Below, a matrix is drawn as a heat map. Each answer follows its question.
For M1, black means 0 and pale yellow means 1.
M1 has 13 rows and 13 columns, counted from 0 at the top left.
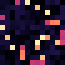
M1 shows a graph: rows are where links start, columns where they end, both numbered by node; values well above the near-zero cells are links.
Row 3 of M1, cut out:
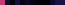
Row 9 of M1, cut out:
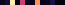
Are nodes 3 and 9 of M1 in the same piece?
no
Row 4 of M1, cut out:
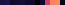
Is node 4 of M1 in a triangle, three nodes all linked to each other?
no
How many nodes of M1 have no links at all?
0
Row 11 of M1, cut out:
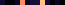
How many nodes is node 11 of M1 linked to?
2
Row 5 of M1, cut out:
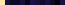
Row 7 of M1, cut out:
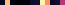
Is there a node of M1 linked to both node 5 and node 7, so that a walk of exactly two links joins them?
no
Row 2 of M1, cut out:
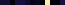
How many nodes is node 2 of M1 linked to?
1
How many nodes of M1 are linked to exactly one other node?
6
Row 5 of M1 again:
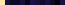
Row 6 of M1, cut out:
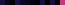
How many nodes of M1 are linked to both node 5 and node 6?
0
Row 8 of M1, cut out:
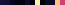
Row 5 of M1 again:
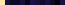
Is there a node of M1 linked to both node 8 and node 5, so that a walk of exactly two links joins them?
no
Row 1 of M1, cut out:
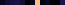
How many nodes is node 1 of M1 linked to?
1
